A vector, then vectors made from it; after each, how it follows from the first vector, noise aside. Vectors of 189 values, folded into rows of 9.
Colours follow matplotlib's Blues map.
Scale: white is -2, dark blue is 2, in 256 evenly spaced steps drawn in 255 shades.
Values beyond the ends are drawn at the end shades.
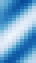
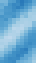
shrunk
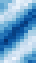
negated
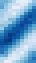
negated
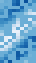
partly zeroed
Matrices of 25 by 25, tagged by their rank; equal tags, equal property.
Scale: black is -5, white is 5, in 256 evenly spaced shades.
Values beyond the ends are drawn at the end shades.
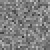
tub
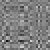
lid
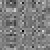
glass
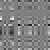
lid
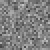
tub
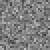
tub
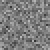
tub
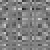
lid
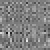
glass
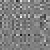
glass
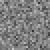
tub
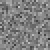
tub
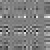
lid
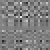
lid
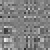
glass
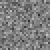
tub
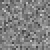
tub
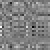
glass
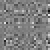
glass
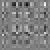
lid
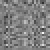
glass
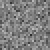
tub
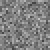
tub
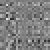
glass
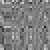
glass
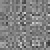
glass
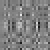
lid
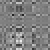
lid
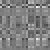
lid
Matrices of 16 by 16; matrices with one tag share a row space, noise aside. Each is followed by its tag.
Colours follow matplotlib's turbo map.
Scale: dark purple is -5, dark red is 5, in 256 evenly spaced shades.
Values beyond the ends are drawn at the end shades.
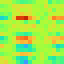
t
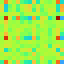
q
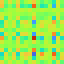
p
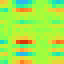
t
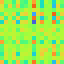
p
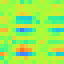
t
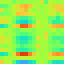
t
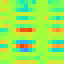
t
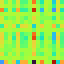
p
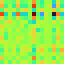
p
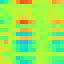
t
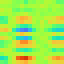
t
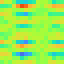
t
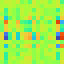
q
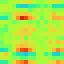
t
